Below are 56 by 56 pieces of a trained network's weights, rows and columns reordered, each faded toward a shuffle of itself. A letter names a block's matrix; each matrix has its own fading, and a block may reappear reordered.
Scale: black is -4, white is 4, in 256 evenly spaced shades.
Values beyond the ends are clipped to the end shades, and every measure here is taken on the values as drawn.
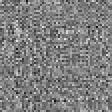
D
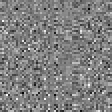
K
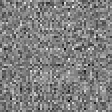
D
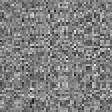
D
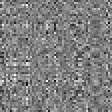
K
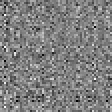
K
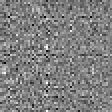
K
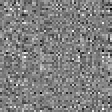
K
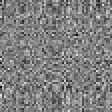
D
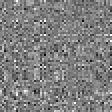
K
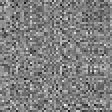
D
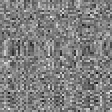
D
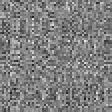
D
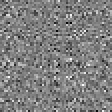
K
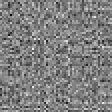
D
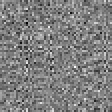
D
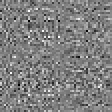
K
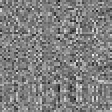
D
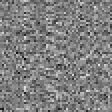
D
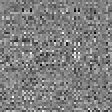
K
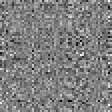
K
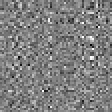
K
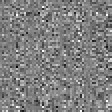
K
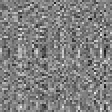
D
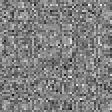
D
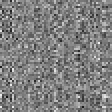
D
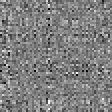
K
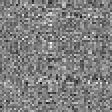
D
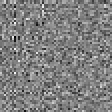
D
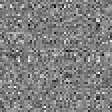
K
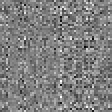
K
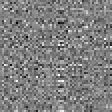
K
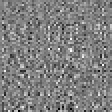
K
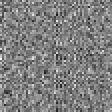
D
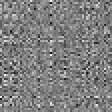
K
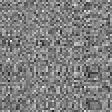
D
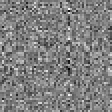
D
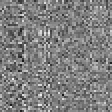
D
